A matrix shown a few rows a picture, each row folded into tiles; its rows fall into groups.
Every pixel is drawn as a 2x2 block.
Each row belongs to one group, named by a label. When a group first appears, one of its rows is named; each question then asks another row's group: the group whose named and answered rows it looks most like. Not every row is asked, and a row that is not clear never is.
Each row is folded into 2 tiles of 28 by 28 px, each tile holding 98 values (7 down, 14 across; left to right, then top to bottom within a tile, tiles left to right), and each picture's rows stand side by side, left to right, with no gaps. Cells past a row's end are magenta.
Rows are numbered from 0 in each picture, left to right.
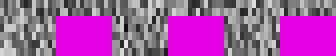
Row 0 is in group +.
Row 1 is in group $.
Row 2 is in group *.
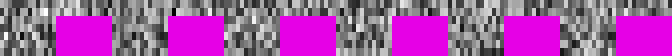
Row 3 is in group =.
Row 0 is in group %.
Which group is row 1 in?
%
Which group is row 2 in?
+
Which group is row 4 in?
$
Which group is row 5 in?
%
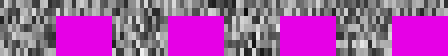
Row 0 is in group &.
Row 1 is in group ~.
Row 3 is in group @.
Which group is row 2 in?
$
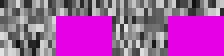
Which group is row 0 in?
+
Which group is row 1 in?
~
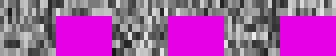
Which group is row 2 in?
&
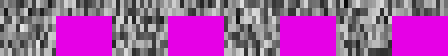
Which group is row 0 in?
=
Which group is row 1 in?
~
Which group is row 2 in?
+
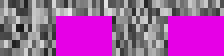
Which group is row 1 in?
*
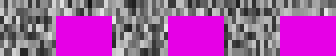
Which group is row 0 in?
~
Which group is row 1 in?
=
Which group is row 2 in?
=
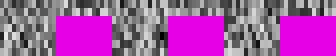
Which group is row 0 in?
=
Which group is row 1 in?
%
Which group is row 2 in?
+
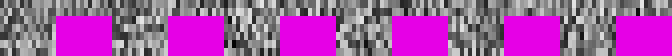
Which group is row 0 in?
@
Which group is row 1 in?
@
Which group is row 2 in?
$
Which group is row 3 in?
+
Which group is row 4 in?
&
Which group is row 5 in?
*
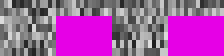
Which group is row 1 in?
@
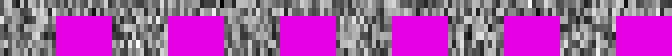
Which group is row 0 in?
%
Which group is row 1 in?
@
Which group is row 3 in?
~
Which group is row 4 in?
*
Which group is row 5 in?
%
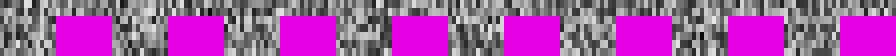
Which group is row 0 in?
*
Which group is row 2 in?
=
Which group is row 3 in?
&
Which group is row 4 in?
$
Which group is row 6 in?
%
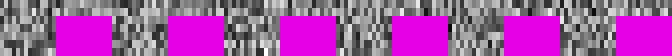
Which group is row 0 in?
&
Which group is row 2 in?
@
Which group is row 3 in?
*
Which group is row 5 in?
=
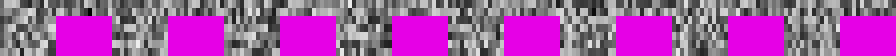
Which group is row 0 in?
+
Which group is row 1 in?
@
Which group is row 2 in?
&
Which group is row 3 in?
&
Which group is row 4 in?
@
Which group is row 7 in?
*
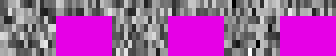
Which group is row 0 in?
+
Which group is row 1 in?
*
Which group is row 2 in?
%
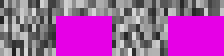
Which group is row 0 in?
&
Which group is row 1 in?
+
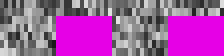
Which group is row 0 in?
+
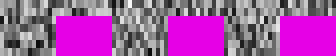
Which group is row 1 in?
$
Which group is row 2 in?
$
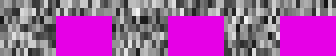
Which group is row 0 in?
&
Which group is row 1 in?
~
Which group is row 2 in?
$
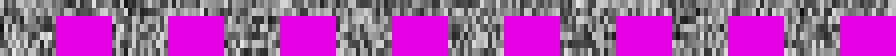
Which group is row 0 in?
~
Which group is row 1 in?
=
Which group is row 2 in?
~
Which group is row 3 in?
+
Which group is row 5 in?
$
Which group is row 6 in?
@
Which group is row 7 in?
=
